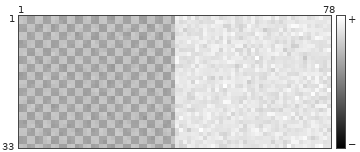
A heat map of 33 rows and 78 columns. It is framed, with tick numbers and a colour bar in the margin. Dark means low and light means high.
It is made of 1 by 2 panels. Panel 1,1: high, checkered. Panel 1,2: very high, fine-grained, faint in contrast.
